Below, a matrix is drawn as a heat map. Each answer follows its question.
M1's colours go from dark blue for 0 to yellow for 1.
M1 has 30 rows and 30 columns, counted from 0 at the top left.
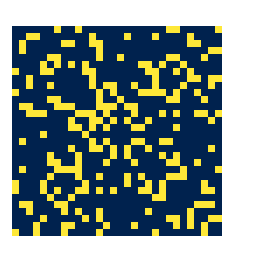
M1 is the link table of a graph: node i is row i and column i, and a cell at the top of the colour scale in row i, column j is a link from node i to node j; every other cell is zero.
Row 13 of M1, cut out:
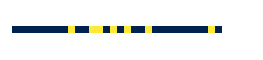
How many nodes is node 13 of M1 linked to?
7
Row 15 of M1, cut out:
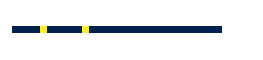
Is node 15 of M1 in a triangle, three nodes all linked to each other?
no
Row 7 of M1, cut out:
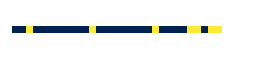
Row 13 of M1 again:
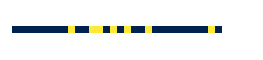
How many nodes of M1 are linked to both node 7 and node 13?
2
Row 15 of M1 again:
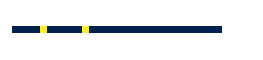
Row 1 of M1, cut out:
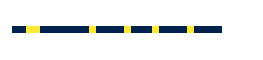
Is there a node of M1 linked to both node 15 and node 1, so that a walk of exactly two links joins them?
no
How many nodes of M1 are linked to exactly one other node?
0
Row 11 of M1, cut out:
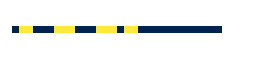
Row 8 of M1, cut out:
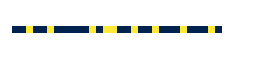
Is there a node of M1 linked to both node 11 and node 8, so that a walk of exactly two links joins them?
yes
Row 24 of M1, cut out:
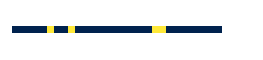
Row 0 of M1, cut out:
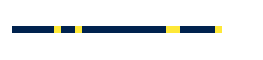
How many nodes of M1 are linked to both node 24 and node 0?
0
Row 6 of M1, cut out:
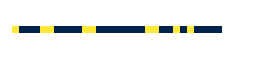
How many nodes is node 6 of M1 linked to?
9
